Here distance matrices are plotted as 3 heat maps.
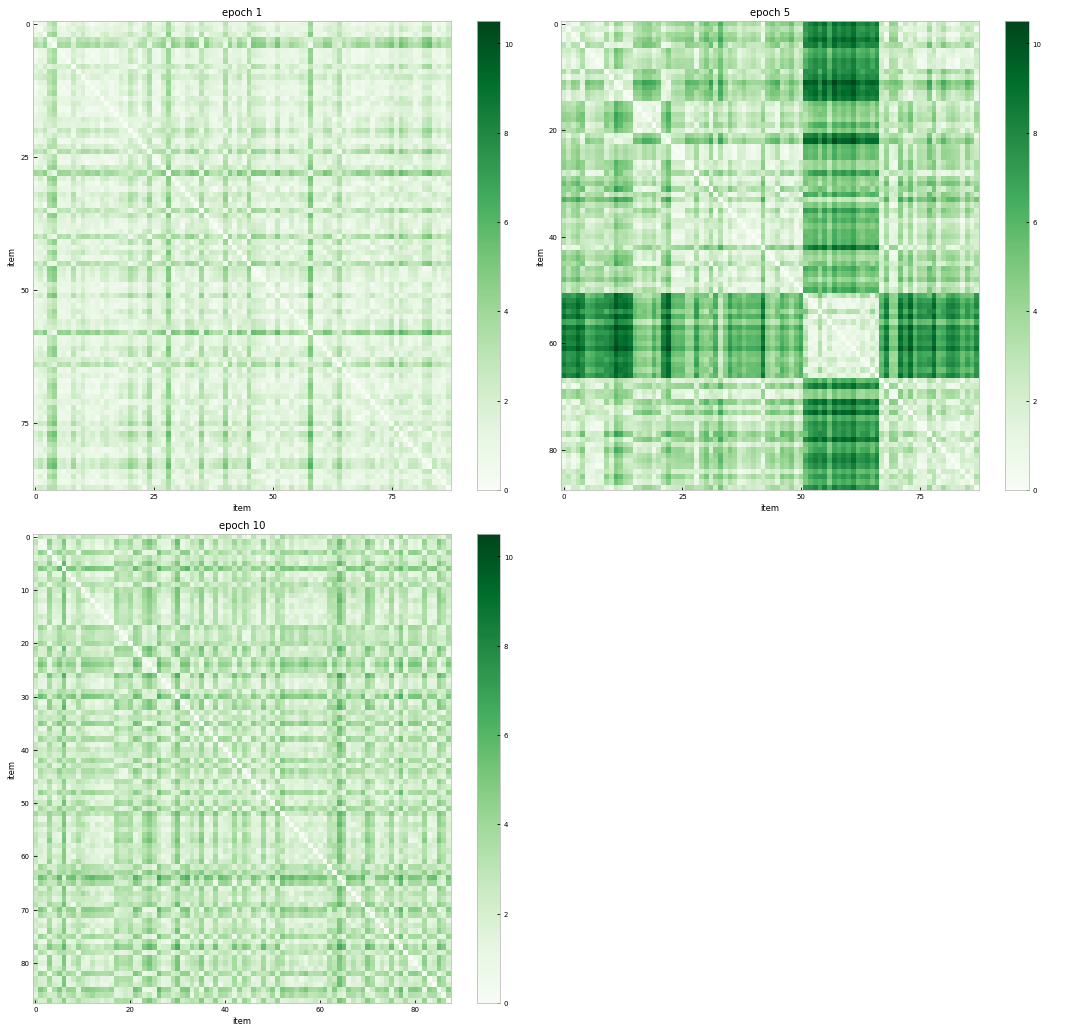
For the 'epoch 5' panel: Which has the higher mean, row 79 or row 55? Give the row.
55
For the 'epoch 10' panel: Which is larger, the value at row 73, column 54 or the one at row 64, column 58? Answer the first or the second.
the second
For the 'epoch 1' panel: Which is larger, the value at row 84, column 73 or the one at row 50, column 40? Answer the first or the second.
the second
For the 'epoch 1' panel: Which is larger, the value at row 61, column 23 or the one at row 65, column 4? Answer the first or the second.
the second
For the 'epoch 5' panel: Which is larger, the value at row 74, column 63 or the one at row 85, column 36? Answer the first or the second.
the first
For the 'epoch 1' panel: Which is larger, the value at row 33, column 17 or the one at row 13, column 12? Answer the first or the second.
the first
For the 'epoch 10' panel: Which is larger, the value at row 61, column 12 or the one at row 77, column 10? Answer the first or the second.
the second
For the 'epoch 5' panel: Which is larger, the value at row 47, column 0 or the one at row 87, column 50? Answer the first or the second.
the first
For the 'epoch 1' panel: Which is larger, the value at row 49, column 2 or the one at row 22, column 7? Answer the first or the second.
the first
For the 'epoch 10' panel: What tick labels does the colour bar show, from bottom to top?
0, 2, 4, 6, 8, 10
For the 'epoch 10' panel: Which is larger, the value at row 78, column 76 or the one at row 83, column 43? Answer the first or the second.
the first
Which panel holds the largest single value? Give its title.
epoch 5
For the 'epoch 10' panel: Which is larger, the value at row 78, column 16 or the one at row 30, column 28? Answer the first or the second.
the second
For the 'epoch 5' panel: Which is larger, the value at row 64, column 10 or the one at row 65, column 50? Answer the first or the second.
the first
